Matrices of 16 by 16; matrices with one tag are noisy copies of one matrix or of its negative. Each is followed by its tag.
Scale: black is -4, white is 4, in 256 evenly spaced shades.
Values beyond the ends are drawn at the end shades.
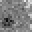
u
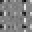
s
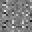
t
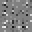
t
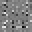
t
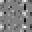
s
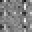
s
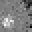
u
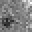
u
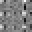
s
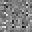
t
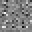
t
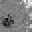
u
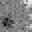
u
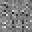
t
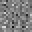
t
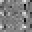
s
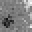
u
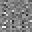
t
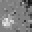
u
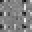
s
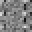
s
